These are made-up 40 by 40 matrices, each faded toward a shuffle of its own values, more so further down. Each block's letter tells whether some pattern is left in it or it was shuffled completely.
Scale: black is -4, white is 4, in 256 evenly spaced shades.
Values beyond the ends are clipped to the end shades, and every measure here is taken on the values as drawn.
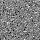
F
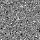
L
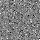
F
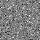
L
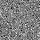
L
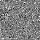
L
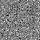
L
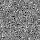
F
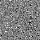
L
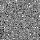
L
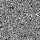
F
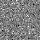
L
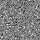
F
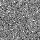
F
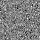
L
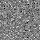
L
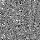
L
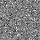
F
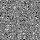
L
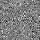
L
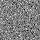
F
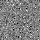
L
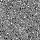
F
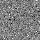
F
